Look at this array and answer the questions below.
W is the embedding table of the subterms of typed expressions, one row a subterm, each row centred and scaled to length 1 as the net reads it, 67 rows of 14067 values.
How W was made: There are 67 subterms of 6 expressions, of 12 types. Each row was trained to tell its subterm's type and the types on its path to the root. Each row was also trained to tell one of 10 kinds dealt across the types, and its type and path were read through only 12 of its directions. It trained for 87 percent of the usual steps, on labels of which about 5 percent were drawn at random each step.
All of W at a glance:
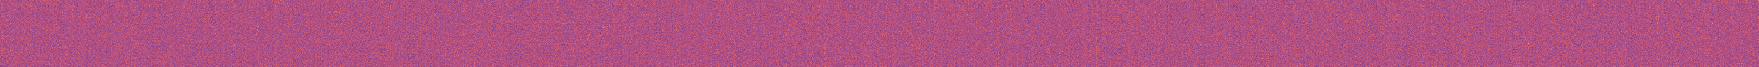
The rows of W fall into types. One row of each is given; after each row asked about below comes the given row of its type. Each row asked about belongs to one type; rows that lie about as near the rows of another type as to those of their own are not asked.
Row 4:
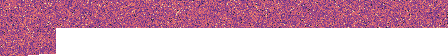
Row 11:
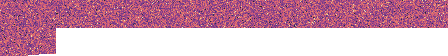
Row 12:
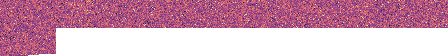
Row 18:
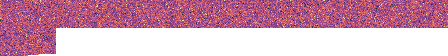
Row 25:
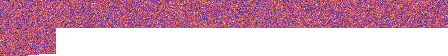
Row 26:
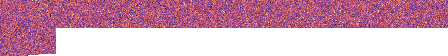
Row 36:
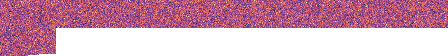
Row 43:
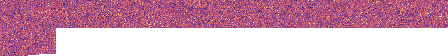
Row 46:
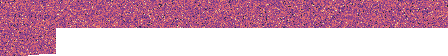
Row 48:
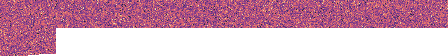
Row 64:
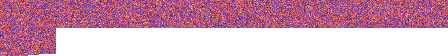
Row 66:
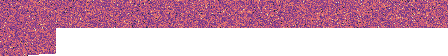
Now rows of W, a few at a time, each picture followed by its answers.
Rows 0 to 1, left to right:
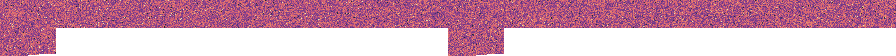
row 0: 12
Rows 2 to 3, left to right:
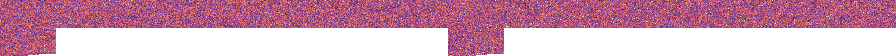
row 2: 12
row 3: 4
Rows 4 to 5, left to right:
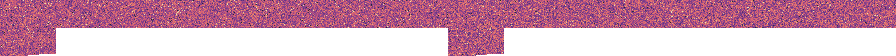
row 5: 46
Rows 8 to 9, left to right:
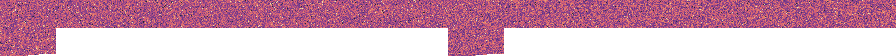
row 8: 64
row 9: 46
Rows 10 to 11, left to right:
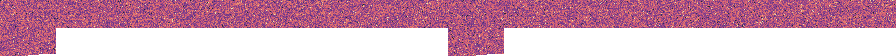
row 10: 64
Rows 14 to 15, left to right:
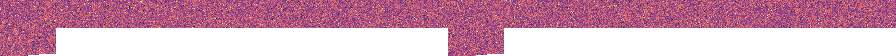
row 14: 25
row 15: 25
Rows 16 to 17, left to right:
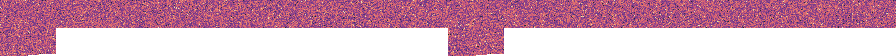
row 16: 46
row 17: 64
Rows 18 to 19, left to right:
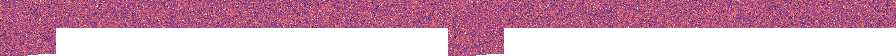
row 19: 48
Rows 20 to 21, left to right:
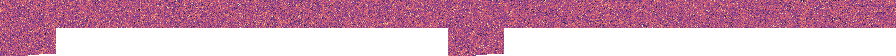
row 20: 36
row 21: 43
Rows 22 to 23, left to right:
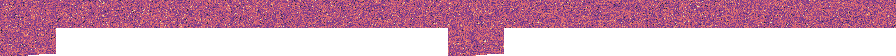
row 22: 43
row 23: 11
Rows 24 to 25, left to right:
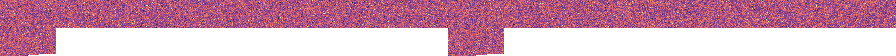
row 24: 12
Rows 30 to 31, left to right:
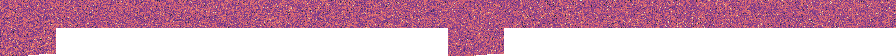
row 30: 12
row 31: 4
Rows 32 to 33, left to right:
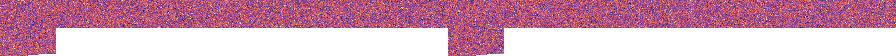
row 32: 66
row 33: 26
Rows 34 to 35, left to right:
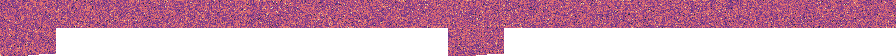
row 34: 66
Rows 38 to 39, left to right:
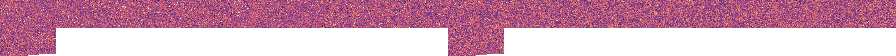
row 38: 4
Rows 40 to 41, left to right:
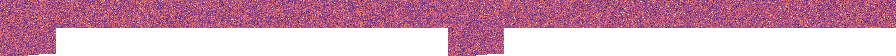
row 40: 66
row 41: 26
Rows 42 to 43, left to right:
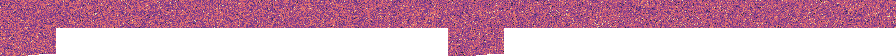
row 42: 11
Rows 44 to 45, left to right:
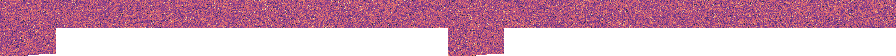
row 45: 64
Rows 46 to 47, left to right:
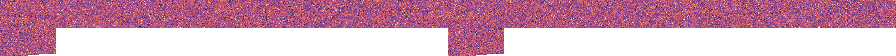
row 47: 66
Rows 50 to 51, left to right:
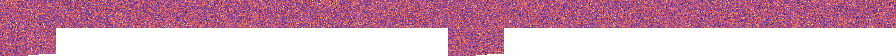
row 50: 4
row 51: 11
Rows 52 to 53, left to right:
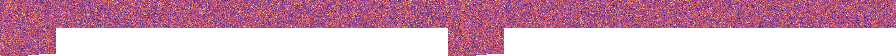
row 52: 48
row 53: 48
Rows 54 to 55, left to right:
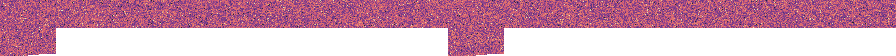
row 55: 4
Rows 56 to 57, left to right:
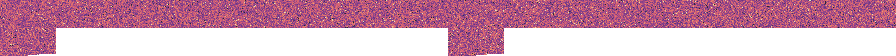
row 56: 26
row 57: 46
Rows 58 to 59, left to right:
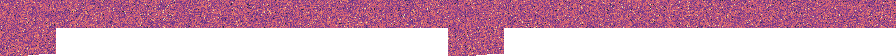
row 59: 46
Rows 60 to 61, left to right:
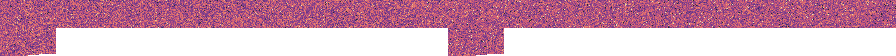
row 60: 25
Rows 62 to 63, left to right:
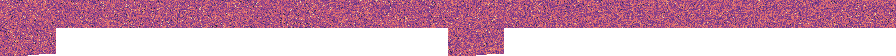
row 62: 18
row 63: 66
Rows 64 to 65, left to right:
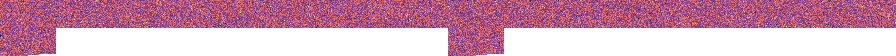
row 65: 11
